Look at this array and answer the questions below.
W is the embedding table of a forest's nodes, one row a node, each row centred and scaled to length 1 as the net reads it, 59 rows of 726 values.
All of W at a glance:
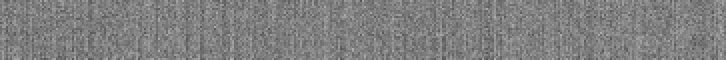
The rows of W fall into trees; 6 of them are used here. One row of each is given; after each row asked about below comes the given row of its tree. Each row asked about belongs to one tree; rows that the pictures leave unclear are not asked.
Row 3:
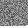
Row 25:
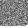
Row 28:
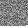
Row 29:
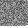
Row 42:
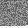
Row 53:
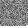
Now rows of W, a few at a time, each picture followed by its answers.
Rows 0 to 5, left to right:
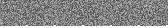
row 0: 42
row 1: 42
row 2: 42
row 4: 42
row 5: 3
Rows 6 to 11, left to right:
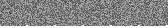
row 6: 53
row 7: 3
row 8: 29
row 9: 42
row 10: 25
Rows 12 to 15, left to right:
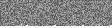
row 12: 25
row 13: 3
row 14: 42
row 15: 42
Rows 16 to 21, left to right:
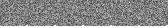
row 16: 25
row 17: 25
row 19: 28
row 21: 3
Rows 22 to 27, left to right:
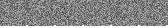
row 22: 53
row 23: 3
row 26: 3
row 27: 53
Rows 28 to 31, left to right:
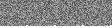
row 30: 29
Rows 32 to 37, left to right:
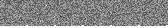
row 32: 29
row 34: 42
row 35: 42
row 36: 25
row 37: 3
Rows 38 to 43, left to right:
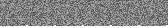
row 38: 3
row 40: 3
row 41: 42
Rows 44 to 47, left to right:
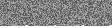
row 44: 42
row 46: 29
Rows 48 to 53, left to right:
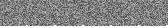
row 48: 3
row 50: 28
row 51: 3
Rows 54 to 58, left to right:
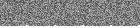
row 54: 29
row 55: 53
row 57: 53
